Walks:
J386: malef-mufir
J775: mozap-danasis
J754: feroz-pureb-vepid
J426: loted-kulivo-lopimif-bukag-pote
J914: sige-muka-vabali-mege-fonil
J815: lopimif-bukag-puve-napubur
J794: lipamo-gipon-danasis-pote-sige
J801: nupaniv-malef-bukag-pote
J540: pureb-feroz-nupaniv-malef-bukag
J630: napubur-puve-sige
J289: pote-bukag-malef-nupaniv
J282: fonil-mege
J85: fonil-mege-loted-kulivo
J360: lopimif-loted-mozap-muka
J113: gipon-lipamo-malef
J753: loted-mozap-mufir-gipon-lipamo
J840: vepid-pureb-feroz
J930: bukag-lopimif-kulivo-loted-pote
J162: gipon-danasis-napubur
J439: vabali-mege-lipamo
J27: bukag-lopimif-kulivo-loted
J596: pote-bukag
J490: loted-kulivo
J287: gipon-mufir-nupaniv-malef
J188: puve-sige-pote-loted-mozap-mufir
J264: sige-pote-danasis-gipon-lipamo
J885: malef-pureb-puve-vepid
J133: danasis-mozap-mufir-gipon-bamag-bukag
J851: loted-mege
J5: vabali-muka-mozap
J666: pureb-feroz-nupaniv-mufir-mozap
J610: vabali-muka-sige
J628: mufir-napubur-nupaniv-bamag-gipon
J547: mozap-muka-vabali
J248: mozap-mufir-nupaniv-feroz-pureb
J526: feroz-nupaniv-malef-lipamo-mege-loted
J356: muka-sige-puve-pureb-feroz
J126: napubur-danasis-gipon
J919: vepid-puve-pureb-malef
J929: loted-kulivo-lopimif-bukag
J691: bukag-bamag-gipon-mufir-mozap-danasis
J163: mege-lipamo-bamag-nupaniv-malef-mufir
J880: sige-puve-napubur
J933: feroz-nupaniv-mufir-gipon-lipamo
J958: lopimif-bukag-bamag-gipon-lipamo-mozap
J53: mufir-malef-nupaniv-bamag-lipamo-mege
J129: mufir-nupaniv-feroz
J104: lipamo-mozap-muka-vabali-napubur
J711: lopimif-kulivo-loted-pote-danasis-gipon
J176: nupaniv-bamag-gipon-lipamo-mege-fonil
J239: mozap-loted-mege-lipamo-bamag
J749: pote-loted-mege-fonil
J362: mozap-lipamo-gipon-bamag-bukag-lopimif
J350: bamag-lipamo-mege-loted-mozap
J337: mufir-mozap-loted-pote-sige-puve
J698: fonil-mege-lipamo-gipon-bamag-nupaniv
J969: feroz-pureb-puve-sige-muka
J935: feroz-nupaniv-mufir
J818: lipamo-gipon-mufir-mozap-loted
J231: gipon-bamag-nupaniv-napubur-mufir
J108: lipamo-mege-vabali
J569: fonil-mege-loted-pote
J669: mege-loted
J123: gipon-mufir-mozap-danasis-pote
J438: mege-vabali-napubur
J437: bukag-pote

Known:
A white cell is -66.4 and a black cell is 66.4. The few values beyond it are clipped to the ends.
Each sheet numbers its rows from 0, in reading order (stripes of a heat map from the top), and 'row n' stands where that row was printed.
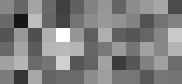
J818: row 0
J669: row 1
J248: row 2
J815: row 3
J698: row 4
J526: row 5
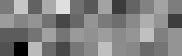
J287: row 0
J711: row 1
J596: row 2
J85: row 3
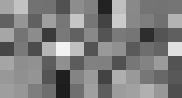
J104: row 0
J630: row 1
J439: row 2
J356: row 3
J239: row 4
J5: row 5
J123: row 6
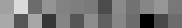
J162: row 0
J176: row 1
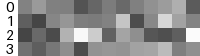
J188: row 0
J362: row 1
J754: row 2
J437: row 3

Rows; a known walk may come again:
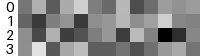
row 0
J289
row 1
J426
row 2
J914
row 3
J231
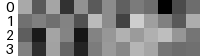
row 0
J176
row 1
J969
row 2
J930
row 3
J569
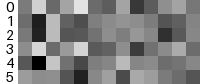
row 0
J287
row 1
J669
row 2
J851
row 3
J163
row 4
J85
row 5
J5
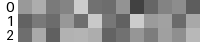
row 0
J113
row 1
J337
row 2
J815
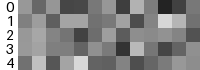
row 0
J108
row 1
J133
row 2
J775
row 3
J438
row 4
J935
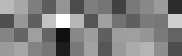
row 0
J753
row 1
J919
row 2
J360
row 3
J123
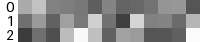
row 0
J126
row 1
J630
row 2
J754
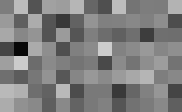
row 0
J880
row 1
J350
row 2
J53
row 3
J490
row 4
J162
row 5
J437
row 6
J933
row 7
J239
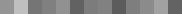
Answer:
J666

